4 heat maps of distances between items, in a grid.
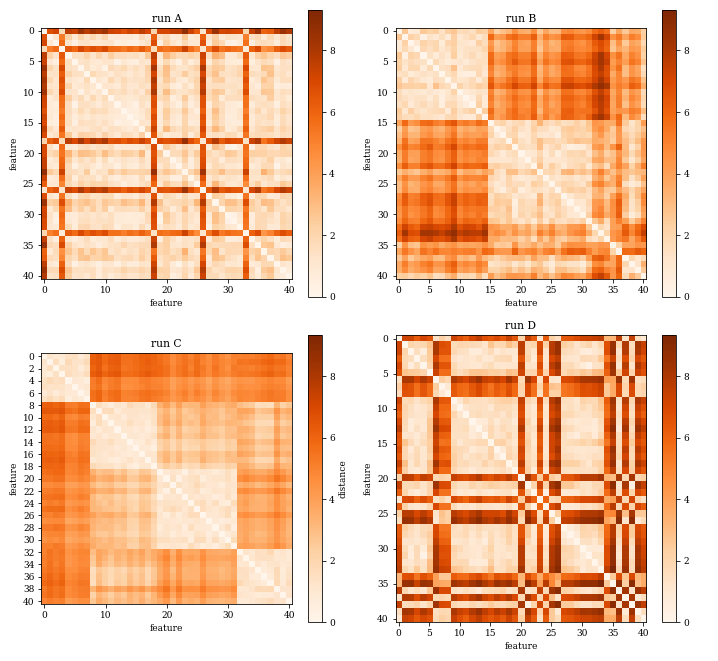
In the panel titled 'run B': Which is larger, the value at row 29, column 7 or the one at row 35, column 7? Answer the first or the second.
the first
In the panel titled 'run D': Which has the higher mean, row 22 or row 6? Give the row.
6
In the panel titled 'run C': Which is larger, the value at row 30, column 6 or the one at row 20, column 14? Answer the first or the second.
the first
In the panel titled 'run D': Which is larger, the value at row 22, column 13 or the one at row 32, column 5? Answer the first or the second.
the second
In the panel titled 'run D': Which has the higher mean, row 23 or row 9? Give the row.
23
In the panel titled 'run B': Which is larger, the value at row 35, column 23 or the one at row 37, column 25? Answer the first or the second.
the first
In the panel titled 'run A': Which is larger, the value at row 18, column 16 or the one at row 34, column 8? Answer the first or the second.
the first
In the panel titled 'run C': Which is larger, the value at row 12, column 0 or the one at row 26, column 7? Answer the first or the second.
the first
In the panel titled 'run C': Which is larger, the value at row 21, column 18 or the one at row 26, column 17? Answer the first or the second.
the second
